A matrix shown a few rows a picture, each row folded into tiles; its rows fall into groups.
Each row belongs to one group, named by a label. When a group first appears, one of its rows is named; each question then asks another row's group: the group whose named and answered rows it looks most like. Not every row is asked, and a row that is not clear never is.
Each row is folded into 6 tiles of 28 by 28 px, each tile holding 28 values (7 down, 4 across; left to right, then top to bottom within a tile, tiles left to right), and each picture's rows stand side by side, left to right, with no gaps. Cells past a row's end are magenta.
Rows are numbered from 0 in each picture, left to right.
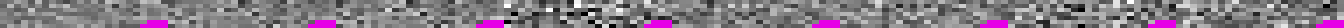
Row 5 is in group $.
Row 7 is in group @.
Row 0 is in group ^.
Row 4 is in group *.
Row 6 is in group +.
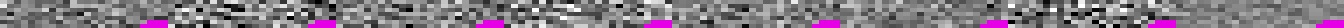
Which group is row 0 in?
*
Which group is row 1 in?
+
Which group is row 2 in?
+
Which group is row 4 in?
+
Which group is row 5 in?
@
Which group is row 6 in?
*
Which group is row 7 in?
$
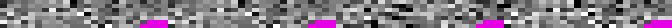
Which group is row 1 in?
$
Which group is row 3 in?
$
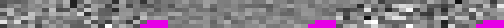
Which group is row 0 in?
$
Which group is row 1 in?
$
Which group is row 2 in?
^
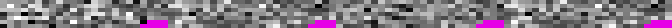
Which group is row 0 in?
@
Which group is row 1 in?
@
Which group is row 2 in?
+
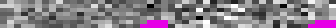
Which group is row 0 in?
@
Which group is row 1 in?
^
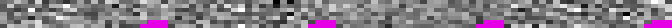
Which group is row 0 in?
^
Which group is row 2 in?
@
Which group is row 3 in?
^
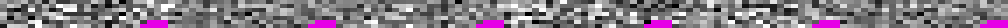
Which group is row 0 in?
^
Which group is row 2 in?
^
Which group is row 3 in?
@
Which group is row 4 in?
$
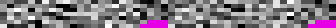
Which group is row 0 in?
+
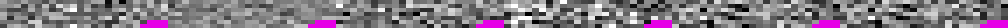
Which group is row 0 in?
^
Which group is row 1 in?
$
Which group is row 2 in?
*
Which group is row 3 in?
@
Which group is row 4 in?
+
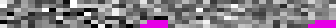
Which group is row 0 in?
*
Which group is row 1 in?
^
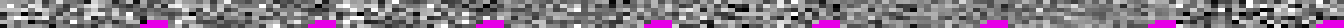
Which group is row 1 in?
@
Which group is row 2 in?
@
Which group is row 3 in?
^
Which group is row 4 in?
+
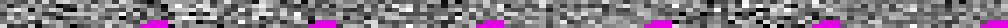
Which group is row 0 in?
+
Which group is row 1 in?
@
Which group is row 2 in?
^
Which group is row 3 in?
$
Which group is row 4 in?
*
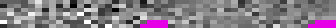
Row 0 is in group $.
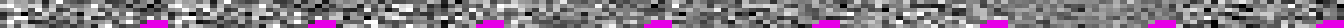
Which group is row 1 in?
@
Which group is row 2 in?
^
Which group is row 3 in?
@
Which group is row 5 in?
$
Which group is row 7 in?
+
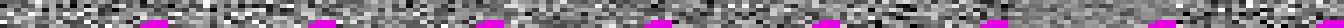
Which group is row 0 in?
$
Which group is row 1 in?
$
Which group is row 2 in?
$
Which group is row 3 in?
@
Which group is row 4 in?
*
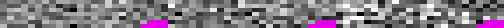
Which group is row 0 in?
+
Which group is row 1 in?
*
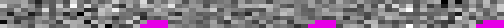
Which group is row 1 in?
*
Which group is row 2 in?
^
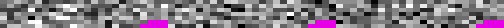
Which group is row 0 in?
^
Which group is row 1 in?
+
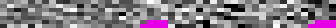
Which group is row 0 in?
^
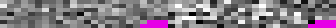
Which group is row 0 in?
*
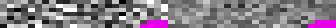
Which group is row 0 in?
^
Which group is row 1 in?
$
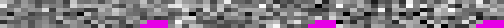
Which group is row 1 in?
@
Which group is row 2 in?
*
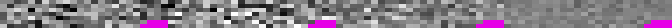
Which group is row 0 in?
+
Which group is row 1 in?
$
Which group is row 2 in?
^
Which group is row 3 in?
$
